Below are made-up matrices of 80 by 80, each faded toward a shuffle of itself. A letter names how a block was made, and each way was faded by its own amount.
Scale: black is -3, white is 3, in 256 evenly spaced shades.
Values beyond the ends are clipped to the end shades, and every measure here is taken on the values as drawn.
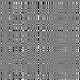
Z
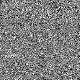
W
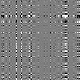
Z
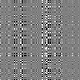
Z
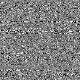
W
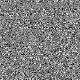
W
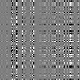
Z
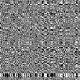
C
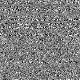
W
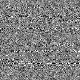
W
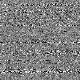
W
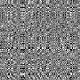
C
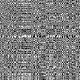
C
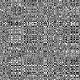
C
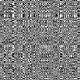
C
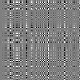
Z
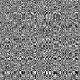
C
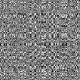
C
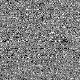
W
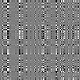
Z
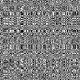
C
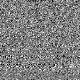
W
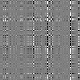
Z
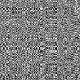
C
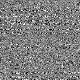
W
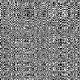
C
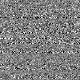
W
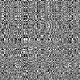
C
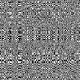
C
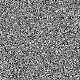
W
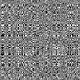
C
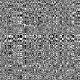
C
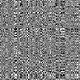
C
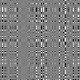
Z
